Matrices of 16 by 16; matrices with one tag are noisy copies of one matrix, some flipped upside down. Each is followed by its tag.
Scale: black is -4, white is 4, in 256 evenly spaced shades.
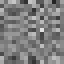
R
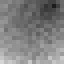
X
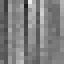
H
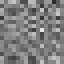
R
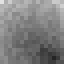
X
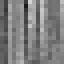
H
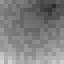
X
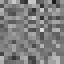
R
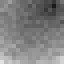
X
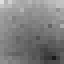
X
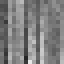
H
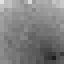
X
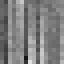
H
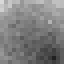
X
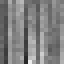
H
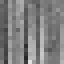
H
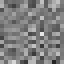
R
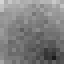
X
